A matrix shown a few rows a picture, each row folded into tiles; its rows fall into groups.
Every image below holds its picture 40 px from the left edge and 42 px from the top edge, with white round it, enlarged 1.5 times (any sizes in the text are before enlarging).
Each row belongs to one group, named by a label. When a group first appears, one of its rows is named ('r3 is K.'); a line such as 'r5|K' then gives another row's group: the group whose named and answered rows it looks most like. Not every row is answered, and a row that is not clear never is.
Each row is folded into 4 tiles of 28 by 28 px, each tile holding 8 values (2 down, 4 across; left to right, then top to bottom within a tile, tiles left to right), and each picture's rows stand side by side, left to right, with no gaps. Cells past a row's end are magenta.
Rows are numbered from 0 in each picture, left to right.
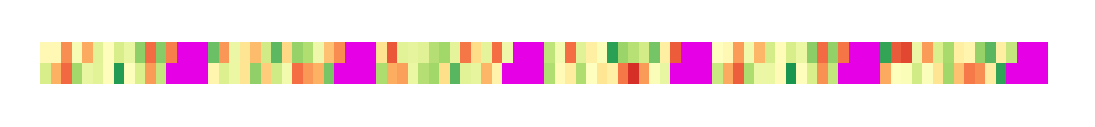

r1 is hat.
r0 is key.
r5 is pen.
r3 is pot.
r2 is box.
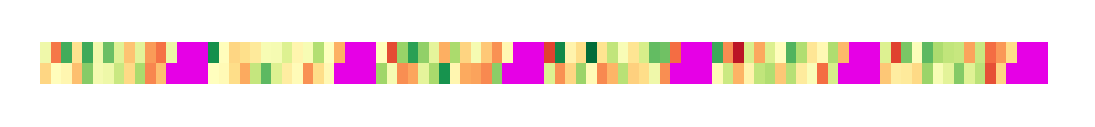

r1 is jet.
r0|box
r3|pot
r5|box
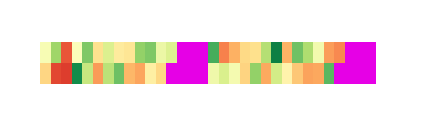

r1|hat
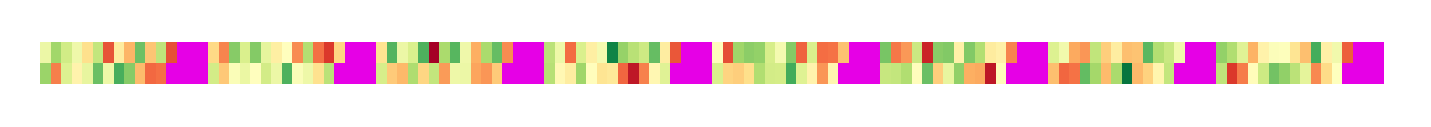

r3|pot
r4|box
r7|jet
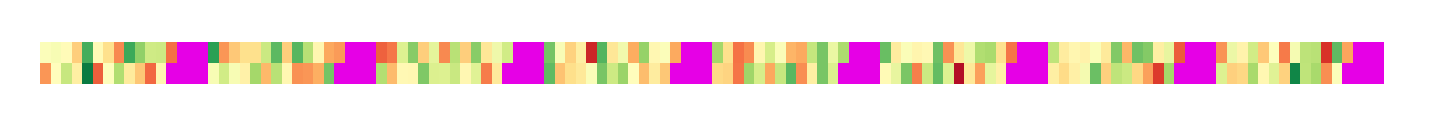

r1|hat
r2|box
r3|jet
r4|pen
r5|jet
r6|hat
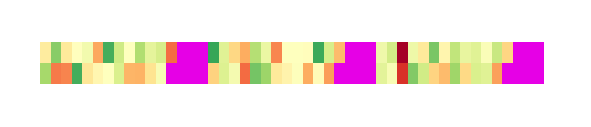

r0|pot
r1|jet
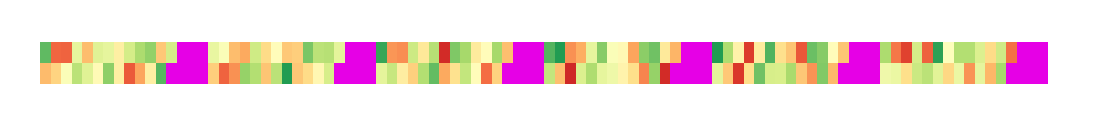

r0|pen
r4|jet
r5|key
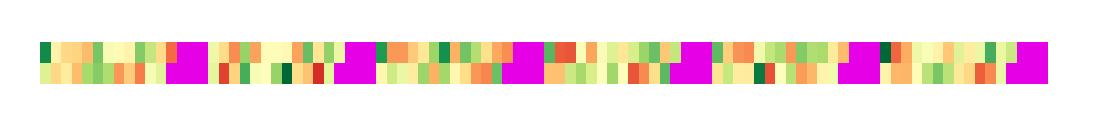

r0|jet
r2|hat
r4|hat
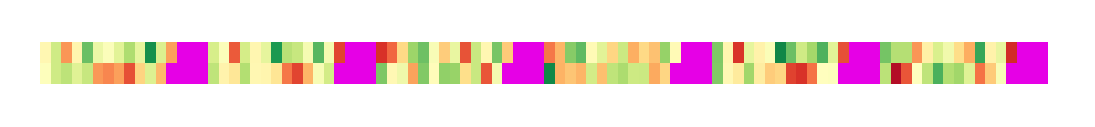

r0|pot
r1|pot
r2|box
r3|box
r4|pot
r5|jet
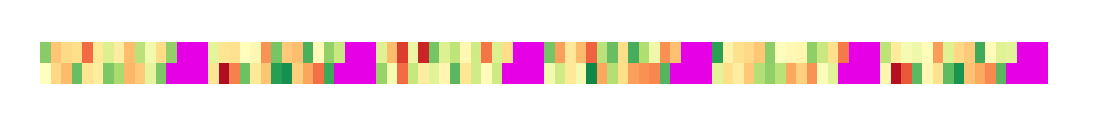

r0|pen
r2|key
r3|hat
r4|jet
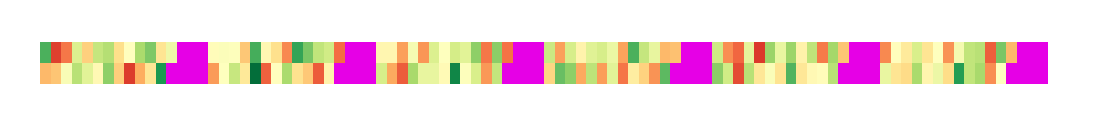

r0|pen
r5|key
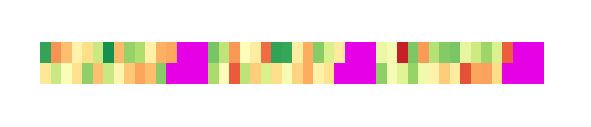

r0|hat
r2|pot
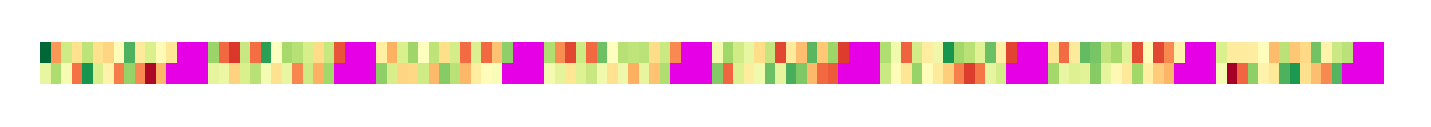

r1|key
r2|box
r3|key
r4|jet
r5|pot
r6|box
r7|pen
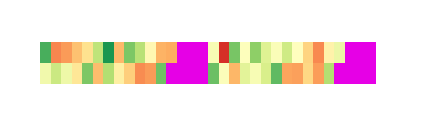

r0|hat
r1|box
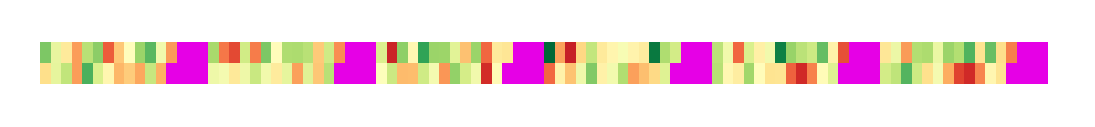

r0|jet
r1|key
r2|box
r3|pen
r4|pot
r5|pot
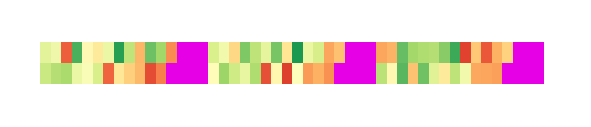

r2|box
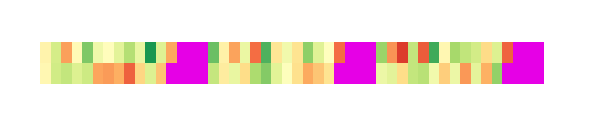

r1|jet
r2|key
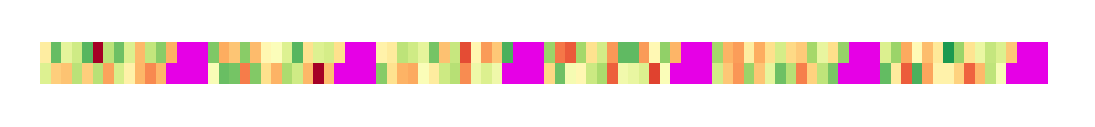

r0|pot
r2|box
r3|key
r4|pen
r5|pot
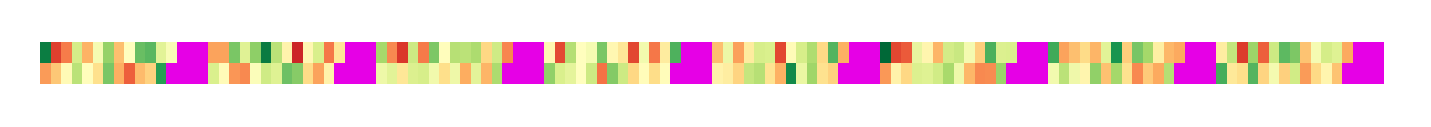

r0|pen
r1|box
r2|key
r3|box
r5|pen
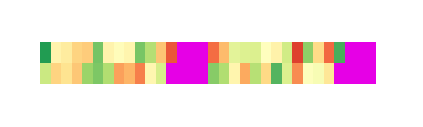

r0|jet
